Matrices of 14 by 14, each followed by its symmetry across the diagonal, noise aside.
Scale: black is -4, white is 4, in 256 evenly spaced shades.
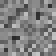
symmetric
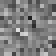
antisymmetric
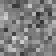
antisymmetric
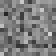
neither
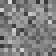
symmetric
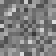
symmetric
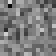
neither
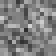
antisymmetric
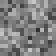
symmetric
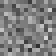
antisymmetric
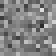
neither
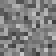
antisymmetric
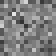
symmetric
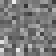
neither
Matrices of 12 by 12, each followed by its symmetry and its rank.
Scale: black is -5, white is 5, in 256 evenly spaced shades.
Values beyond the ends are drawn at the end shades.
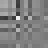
symmetric, rank one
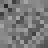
symmetric, full rank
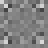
symmetric, rank two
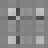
symmetric, rank one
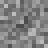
symmetric, full rank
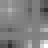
symmetric, rank one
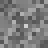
symmetric, full rank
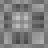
symmetric, rank one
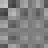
symmetric, rank one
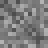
symmetric, full rank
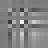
symmetric, rank one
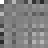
symmetric, rank one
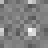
symmetric, rank two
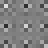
symmetric, rank two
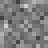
symmetric, full rank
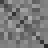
symmetric, full rank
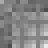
symmetric, rank two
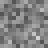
symmetric, full rank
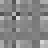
symmetric, rank two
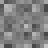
symmetric, rank two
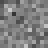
symmetric, full rank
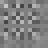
symmetric, rank two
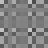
symmetric, rank one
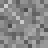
symmetric, full rank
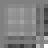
symmetric, rank one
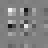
symmetric, rank one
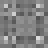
symmetric, rank two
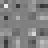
symmetric, rank two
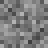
symmetric, full rank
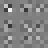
symmetric, rank two
